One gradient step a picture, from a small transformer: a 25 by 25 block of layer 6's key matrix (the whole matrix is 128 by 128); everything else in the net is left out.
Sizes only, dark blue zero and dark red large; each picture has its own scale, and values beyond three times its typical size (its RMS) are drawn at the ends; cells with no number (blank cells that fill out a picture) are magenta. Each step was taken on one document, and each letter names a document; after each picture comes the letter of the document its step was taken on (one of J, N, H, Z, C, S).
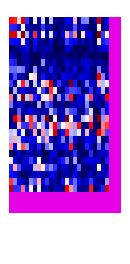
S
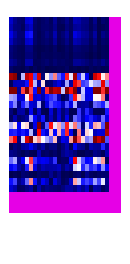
S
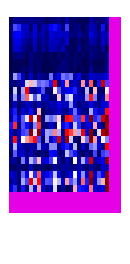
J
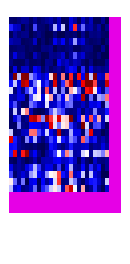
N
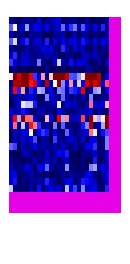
N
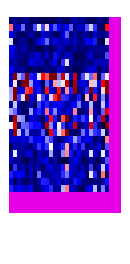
N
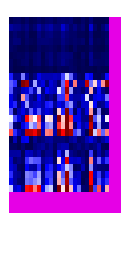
J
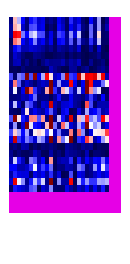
S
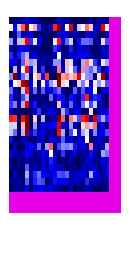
N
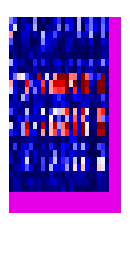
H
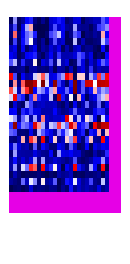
S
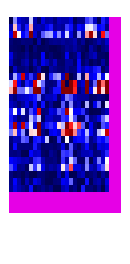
H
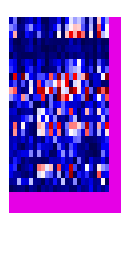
H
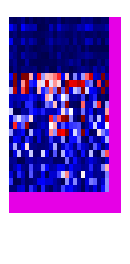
N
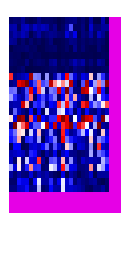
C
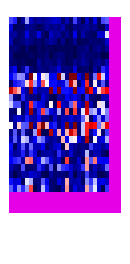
S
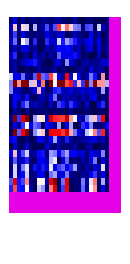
N
